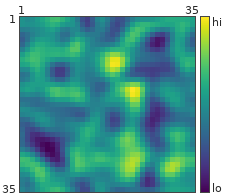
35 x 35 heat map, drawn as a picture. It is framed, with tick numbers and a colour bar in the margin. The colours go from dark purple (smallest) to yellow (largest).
Grain: blotchy. Seam: none. Histogram: bell-shaped. Average level on the scale: 50%. Slope: none. Odd rows or columns: none.
